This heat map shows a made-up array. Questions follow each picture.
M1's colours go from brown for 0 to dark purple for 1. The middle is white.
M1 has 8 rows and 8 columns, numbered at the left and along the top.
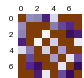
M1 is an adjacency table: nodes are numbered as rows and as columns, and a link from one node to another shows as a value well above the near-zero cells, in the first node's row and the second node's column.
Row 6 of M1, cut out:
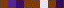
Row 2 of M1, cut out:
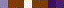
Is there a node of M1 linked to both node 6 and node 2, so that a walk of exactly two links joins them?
yes
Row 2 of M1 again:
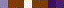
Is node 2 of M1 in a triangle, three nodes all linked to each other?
yes
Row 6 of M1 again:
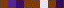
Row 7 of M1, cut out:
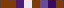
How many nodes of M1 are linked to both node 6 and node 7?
2
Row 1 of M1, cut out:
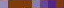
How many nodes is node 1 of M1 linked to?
4
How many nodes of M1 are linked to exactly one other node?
0
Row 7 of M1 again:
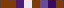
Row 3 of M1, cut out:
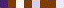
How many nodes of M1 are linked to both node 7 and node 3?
1
